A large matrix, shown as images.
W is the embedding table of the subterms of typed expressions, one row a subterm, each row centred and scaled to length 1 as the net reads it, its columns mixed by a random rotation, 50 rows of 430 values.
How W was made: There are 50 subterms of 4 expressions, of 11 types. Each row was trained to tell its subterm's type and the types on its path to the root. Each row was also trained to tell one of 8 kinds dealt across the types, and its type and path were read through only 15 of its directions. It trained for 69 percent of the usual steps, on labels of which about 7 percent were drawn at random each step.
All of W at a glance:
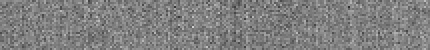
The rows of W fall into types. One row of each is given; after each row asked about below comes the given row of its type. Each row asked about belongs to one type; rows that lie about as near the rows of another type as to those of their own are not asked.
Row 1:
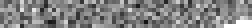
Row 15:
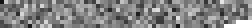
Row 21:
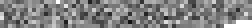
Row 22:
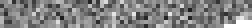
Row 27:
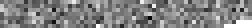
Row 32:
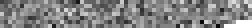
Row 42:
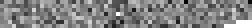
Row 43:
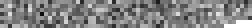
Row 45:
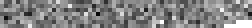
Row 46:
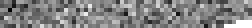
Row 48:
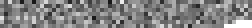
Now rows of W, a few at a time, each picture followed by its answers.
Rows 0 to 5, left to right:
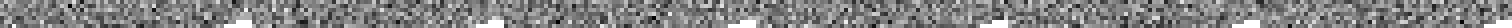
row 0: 27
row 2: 27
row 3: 42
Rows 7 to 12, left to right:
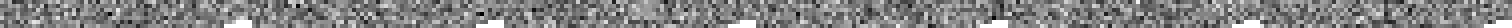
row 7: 21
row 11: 21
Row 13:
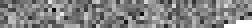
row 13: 45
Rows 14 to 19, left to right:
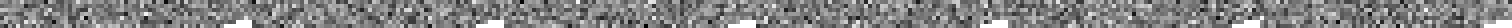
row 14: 46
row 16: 21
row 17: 48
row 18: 46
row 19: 42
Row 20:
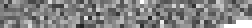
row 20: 27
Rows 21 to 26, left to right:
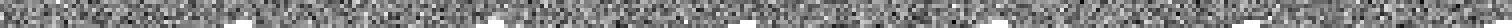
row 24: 27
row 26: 48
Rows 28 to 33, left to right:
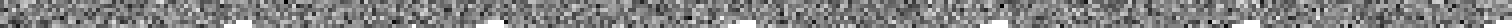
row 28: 42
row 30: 1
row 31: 32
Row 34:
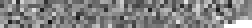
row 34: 1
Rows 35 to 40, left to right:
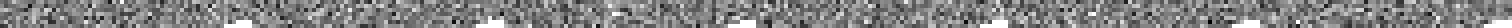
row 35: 48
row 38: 43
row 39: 46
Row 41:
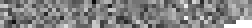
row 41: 32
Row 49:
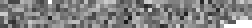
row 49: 21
